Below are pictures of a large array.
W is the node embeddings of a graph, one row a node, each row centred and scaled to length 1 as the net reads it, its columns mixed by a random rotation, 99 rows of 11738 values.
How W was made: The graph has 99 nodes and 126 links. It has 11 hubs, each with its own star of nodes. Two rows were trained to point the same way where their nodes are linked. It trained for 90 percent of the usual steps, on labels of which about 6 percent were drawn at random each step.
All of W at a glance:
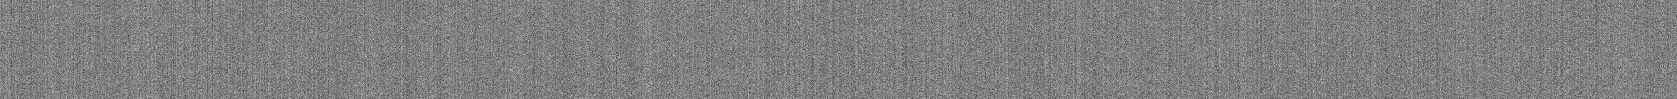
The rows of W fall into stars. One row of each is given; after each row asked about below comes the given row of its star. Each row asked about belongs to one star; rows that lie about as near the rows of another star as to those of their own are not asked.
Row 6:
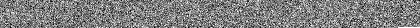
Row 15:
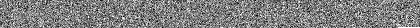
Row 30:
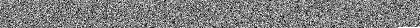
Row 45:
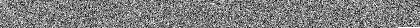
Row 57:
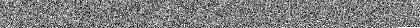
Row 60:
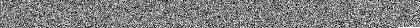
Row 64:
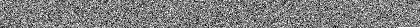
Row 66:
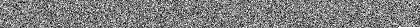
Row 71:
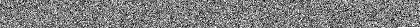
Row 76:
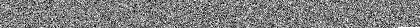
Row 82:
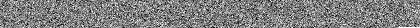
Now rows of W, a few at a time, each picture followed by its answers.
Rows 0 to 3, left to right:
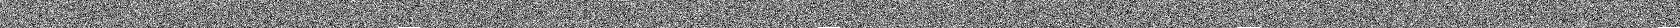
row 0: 45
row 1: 30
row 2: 66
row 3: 64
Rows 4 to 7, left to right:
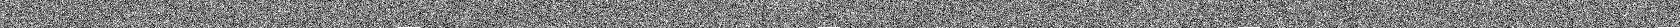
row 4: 30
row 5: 6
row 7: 45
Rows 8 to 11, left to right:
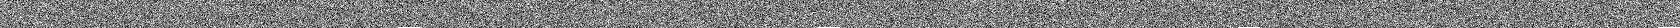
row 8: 64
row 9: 66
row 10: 45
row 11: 60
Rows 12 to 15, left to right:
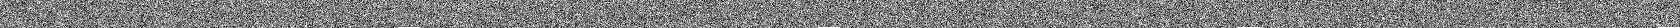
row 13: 64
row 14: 71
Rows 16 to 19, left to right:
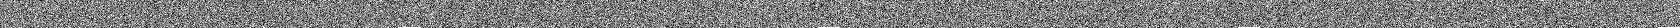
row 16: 64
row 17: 6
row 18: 6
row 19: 76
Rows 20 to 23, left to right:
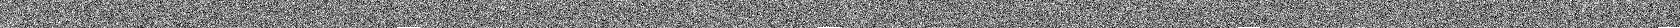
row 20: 57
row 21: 30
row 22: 45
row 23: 6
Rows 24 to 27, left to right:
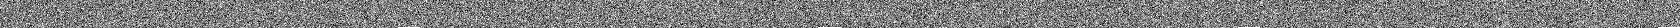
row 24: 30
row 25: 71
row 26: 6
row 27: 76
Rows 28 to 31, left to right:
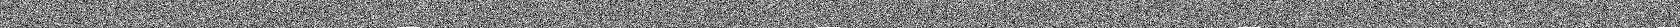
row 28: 60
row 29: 45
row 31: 71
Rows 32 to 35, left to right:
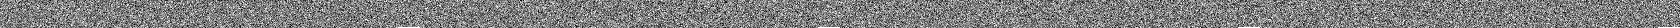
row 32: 15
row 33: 66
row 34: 45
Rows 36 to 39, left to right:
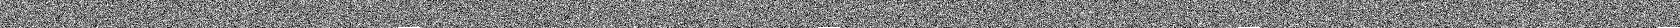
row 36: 6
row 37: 64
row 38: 15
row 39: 57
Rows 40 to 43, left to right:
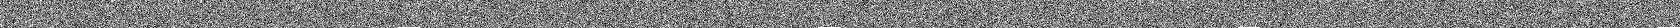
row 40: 82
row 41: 76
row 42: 76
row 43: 71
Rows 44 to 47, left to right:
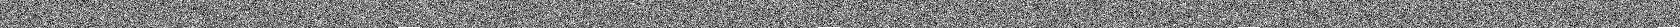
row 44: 60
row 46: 15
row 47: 57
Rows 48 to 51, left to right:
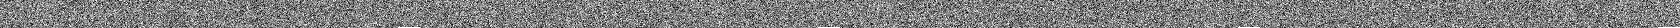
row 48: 71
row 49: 71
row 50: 45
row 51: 60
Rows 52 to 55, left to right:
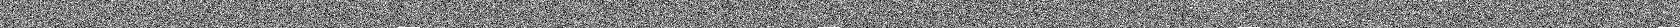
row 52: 82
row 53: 57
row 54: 66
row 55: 82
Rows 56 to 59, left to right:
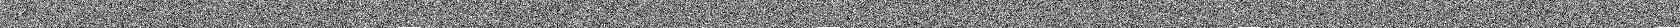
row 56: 71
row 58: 15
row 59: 66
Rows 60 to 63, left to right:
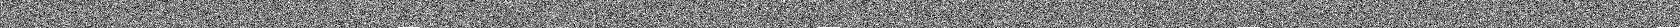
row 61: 6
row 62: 57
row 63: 66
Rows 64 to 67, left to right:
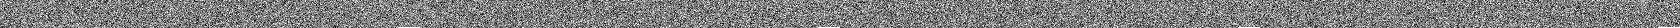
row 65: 66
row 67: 82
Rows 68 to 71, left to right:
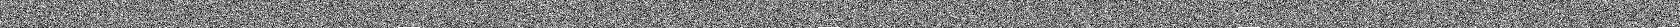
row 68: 60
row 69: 15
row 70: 15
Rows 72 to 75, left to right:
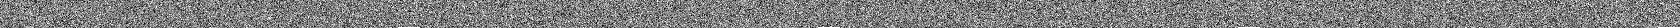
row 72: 15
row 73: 71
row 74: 60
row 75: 64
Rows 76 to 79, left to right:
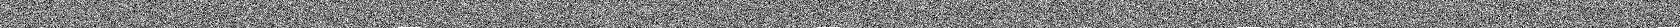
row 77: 64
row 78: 57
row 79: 64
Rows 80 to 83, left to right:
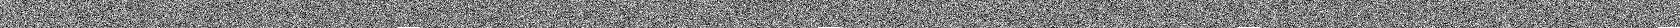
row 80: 57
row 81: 30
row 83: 76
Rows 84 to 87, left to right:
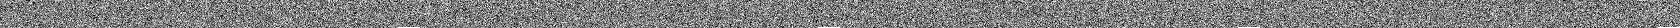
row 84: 57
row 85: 6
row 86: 66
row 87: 15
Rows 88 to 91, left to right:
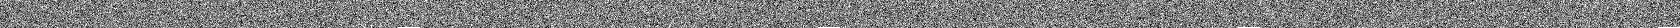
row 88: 30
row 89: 64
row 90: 71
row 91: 6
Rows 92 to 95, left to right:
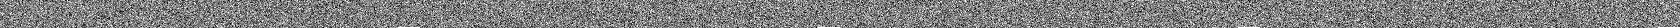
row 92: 82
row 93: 82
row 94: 60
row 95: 57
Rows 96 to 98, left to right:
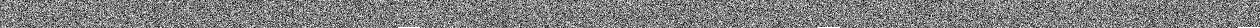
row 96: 15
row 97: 64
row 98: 57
